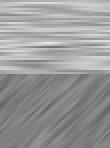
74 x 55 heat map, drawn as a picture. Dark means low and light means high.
The table splits into 2 rows of 1 panel. Panel 1,1: high, streaked across. Panel 2,1: middling, slanting up to the right, faint in contrast.
